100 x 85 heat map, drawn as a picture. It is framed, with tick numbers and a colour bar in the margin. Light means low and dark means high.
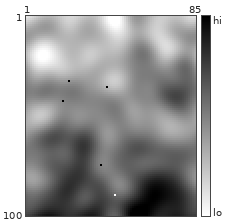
Slope: up to the bottom. Ninth with the highest average: bottom right. Lone odd cells: 5, 4 higher and 1 lower than their neighbours. Average level on the scale: 50%.
